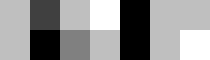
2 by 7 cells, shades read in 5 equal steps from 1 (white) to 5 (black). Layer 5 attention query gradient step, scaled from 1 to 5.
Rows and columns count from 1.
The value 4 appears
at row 1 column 2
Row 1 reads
2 4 2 1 5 2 2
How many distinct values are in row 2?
4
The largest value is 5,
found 3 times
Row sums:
18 20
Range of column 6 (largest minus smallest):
0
